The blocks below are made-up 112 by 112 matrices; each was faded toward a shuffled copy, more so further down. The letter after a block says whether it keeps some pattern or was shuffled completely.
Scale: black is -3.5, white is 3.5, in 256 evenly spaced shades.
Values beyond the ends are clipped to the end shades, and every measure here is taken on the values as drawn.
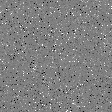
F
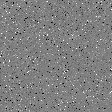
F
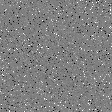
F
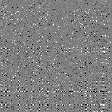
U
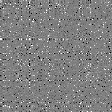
U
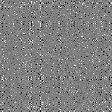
U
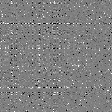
U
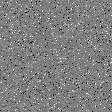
F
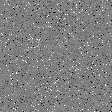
F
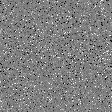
F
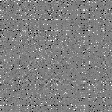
U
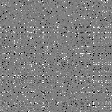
U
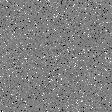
F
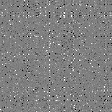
U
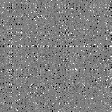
U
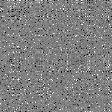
U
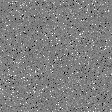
F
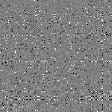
U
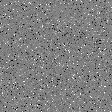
F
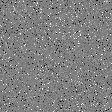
F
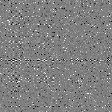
U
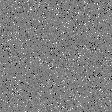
F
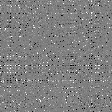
U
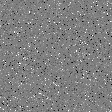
F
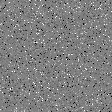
F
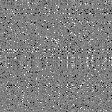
U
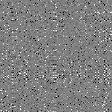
U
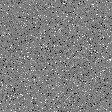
F
